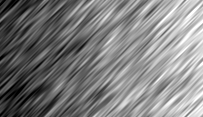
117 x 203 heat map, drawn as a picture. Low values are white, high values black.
There is an overall slope up to the left. Streaks slant up to the right. There are no lone odd cells.
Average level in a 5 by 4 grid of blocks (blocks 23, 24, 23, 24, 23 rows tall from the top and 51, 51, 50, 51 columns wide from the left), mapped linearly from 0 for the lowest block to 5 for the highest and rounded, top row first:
4320 / 4320 / 4320 / 5311 / 5310
